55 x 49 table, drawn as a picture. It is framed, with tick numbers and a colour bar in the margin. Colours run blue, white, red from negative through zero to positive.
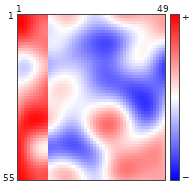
Stripes: none. Lone odd cells: none. Seam: vertical, 20% of the way across, the left part higher. Ninth with the lowest average: middle right.
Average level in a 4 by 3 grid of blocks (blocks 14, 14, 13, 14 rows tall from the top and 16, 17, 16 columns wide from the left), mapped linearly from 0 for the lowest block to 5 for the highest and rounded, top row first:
4 1 3
3 1 0
5 3 1
4 2 5
